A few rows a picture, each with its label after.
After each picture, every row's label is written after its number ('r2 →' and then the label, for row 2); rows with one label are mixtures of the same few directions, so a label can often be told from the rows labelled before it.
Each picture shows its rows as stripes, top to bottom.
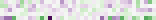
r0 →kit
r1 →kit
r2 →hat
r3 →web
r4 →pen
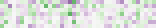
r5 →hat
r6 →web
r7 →hat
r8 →hat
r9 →kit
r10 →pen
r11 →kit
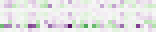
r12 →hat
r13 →pen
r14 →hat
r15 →hat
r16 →hat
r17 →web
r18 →hat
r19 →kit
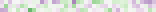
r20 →hat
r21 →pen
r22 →kit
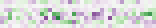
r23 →hat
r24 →web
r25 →pen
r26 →hat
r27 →web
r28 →hat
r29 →web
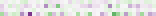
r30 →web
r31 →web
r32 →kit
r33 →kit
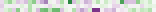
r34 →hat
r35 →kit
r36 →hat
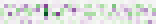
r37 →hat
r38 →pen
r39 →pen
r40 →web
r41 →web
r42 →kit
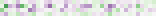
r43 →hat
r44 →kit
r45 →kit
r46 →kit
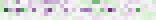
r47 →hat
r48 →kit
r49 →kit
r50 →hat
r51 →hat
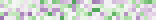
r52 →hat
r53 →hat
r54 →hat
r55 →kit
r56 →kit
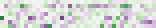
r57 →web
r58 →web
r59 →web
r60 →hat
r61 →kit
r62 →hat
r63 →pen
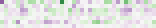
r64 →kit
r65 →pen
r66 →web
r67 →web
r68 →web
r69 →hat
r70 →pen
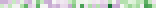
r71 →pen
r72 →web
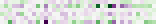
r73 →web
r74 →web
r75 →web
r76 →kit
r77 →pen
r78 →web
